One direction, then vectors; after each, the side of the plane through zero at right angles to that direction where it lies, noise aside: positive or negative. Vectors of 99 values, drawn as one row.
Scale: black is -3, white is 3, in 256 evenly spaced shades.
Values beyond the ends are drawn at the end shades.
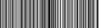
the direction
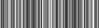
negative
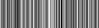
negative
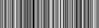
positive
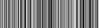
positive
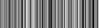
positive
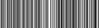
negative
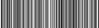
negative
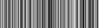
positive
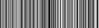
positive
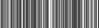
negative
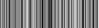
positive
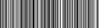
positive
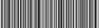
negative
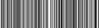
negative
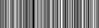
positive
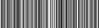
negative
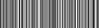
positive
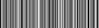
positive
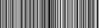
positive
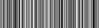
negative
